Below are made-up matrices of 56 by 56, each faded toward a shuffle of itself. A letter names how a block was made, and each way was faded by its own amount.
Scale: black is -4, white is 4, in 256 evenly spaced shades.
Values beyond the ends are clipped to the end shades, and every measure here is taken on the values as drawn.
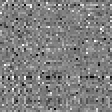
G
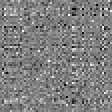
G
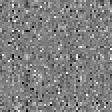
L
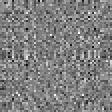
G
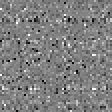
L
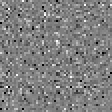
L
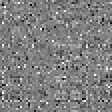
L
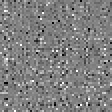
L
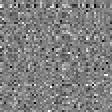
G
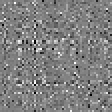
G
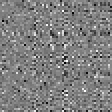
G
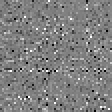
L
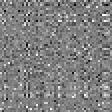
G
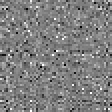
L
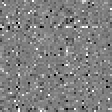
L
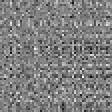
G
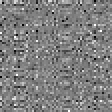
G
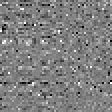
L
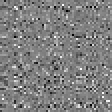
G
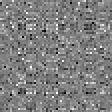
G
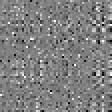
G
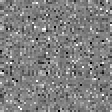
L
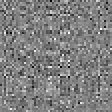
G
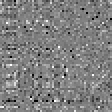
L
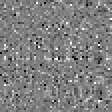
L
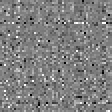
L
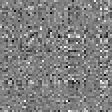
G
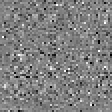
L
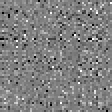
L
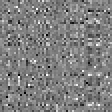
G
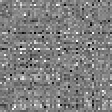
G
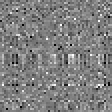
G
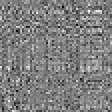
G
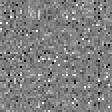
L
